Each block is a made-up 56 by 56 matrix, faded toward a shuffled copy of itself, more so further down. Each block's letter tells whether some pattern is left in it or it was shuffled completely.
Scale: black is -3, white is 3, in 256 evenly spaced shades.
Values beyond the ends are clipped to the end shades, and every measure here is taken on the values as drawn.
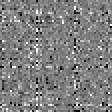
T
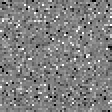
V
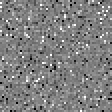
V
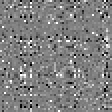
T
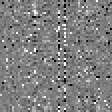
T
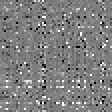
T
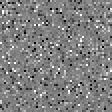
V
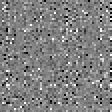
T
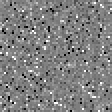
V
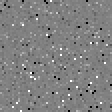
V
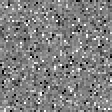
V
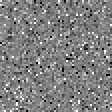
V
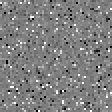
V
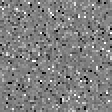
V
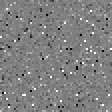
V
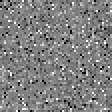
V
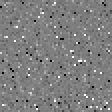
V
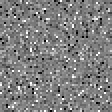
V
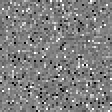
V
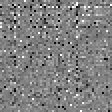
T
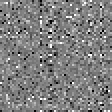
T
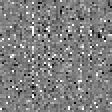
T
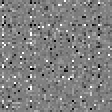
T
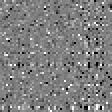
T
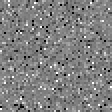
V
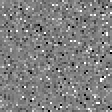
V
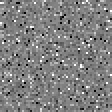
V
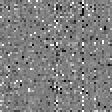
T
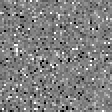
V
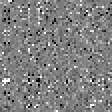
T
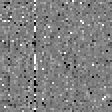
T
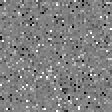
V
